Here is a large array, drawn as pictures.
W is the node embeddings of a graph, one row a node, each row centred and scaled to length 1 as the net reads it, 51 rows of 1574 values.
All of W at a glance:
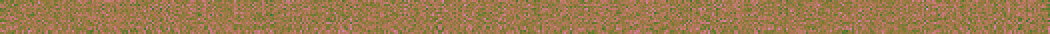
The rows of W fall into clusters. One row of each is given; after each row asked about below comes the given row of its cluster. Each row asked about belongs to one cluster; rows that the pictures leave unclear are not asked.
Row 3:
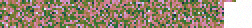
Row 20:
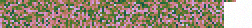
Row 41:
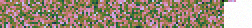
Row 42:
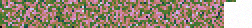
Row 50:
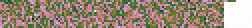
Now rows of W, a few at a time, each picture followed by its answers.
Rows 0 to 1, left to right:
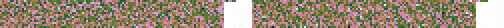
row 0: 3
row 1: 50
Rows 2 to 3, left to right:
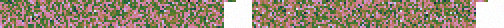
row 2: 50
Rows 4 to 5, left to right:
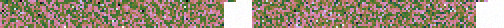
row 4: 50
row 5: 20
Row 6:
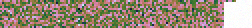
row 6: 3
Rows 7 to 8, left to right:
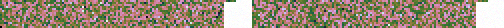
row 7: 42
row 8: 42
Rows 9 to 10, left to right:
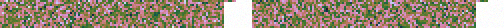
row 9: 20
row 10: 50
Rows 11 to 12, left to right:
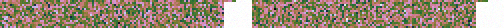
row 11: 3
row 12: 42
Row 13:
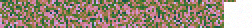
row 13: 50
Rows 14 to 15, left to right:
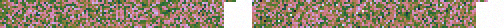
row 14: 42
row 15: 20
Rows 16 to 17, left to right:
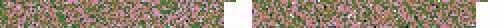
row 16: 42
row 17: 50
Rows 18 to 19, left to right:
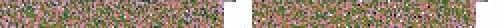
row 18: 3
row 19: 3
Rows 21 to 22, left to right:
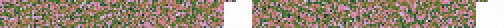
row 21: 3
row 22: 50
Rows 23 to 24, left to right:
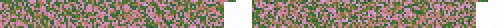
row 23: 50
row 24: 42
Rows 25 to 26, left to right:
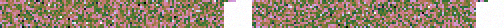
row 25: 41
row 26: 3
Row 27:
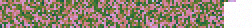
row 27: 41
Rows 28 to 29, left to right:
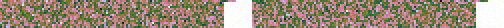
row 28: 41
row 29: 50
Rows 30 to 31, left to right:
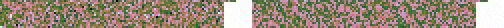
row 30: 42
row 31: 50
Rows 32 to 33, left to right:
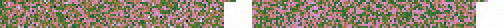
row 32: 42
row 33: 20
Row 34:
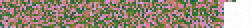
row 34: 3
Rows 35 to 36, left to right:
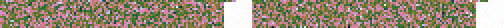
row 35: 20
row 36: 50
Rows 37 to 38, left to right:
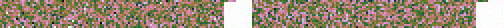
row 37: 41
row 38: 42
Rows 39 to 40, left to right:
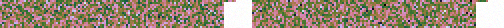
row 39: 41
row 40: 50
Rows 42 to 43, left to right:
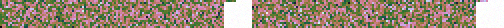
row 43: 41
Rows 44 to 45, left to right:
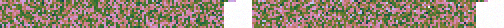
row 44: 41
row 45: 20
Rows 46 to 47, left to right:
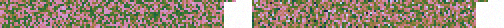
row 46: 20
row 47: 42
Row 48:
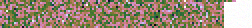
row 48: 20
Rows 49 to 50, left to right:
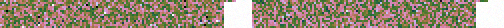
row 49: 20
